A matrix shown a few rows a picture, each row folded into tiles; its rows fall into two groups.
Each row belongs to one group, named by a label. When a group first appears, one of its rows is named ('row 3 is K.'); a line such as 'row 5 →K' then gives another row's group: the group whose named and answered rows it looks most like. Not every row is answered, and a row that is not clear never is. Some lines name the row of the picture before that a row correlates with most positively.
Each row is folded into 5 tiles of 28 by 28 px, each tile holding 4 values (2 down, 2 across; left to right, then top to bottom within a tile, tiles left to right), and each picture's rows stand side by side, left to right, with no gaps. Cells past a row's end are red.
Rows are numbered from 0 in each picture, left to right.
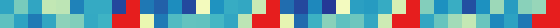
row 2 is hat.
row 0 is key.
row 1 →hat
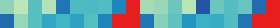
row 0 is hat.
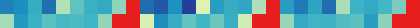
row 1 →hat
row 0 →hat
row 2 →hat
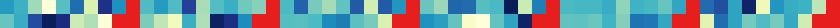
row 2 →key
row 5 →hat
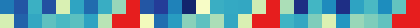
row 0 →hat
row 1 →hat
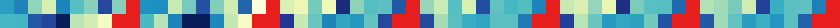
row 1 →key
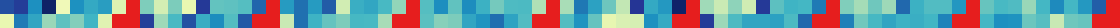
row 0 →hat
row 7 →key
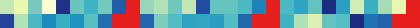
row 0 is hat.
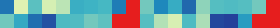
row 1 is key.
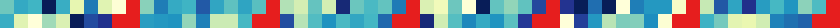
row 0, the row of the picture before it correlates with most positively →1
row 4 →hat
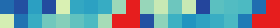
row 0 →hat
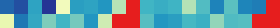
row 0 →hat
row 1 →key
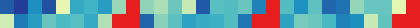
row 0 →hat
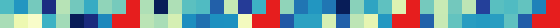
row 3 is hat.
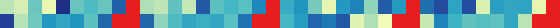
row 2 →key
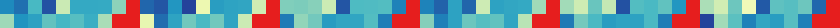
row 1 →hat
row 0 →hat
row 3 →hat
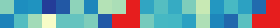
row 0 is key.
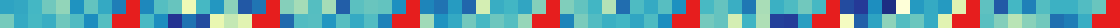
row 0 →key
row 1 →key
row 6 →hat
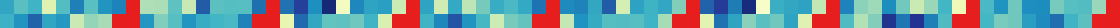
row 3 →key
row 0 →key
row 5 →hat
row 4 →hat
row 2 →hat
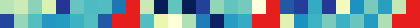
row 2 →hat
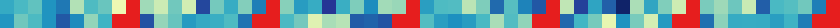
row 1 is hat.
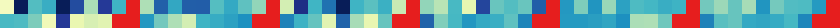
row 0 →key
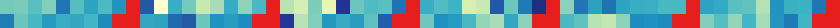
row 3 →key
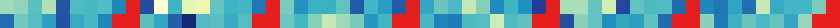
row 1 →key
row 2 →key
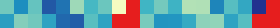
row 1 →key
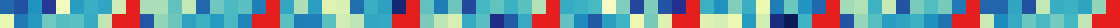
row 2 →key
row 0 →hat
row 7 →hat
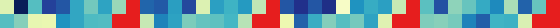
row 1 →hat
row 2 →hat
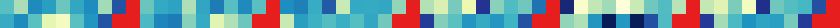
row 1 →key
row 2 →hat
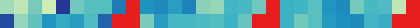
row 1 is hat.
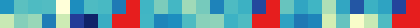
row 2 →key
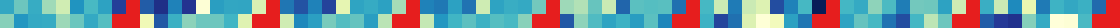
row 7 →key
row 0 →key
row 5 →key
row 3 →hat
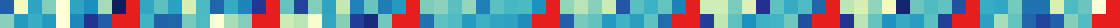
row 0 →key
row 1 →key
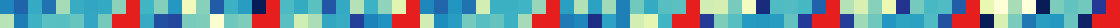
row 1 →key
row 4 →key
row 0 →hat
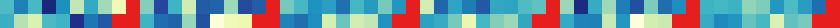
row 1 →key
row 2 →key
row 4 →key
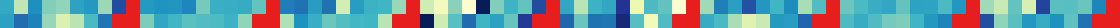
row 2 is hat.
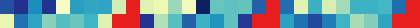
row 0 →hat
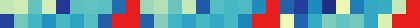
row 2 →hat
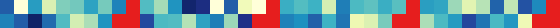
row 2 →key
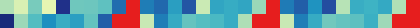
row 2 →hat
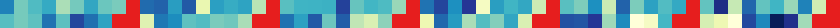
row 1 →hat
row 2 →key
